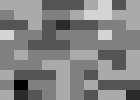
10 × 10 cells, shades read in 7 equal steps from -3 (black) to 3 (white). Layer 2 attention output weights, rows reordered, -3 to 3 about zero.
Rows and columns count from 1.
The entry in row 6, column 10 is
1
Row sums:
3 9 -5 3 -3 2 3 1 -4 -2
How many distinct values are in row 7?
3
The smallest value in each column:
-1 -3 -1 -1 -2 -1 -1 -1 -1 -2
